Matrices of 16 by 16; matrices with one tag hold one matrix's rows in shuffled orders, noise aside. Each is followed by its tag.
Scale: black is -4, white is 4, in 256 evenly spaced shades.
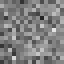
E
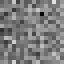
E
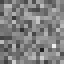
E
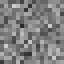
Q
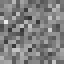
Q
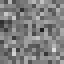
E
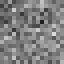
E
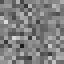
Q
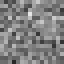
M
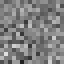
Q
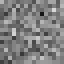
E
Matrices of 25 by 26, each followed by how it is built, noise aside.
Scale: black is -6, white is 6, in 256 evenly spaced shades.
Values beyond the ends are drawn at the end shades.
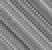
Toeplitz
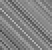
Toeplitz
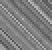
Toeplitz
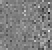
uneven columns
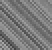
Toeplitz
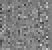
uneven columns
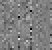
uneven columns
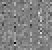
uneven columns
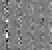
uneven columns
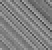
Toeplitz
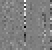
uneven columns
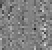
uneven columns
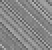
Toeplitz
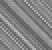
Toeplitz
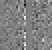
uneven columns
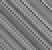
Toeplitz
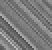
Toeplitz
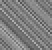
Toeplitz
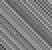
Toeplitz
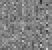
uneven columns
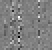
uneven columns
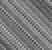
Toeplitz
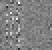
uneven columns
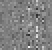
uneven columns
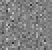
uneven columns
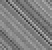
Toeplitz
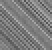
Toeplitz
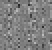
uneven columns
